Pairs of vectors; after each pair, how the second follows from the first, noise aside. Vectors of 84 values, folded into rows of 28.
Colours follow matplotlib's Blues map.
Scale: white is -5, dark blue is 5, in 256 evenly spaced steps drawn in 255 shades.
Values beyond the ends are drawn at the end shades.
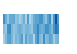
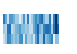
scaled up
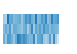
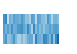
negated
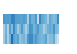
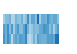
negated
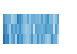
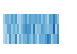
negated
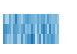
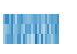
negated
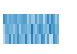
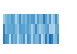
negated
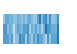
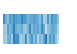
negated
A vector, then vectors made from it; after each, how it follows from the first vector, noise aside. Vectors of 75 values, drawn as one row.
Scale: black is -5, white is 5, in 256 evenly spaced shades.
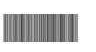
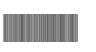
shrunk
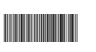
scaled up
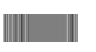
partly zeroed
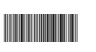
scaled up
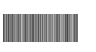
negated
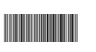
scaled up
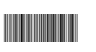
scaled up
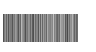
negated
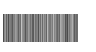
negated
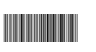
scaled up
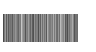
negated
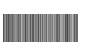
negated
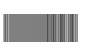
partly zeroed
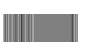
partly zeroed
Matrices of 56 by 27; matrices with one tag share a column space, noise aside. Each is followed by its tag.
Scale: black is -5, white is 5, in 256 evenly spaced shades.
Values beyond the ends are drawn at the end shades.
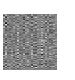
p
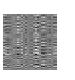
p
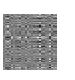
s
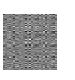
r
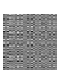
r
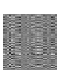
p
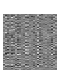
p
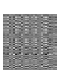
p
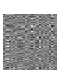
s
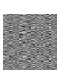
r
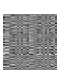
p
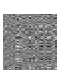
s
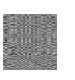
p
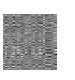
p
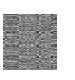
r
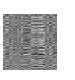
p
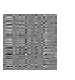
p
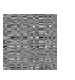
s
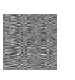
p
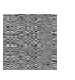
r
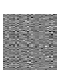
r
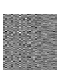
r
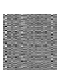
r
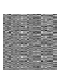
r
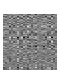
s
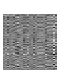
p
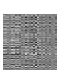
p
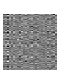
r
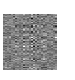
s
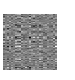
s
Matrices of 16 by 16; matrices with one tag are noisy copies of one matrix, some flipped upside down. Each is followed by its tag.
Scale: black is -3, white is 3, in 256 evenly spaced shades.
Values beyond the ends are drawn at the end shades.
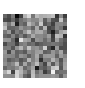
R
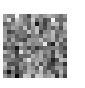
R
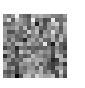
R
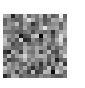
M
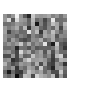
R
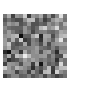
M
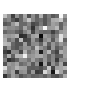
M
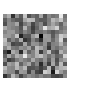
M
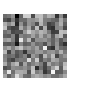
R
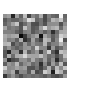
M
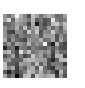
R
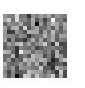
R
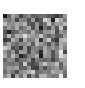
M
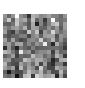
R
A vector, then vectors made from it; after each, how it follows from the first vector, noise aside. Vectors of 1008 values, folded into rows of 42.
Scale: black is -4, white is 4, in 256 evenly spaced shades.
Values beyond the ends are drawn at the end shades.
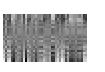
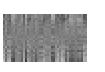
shrunk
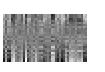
negated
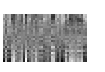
negated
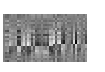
wrapped around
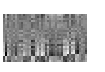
wrapped around
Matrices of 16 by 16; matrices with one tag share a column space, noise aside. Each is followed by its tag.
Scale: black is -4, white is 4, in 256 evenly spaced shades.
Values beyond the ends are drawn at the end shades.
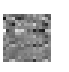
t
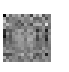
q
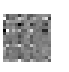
t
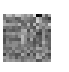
q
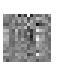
q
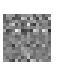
t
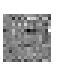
t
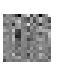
q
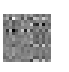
t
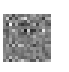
t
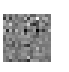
t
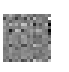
t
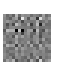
t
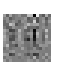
q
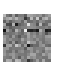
t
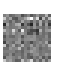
t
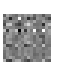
t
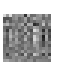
q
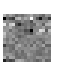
t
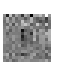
q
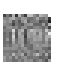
q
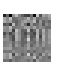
q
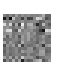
t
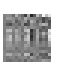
q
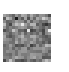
t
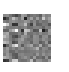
t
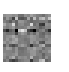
t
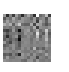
q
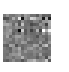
t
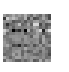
t
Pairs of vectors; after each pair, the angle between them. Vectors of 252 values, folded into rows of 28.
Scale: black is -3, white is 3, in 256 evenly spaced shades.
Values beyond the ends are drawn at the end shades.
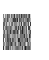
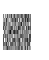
partly aligned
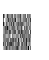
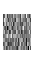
nearly parallel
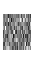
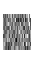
partly opposed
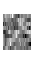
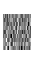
orthogonal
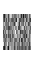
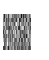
nearly parallel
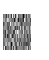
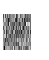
partly opposed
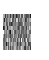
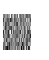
partly opposed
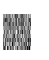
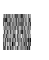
nearly parallel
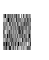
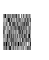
nearly parallel
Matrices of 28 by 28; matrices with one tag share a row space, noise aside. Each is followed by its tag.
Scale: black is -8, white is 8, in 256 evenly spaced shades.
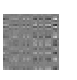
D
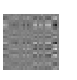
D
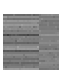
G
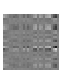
D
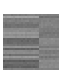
G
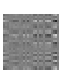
D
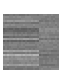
G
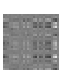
D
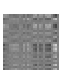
D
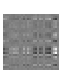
D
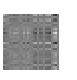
D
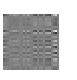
D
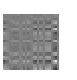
D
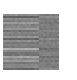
G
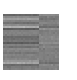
G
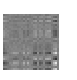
D
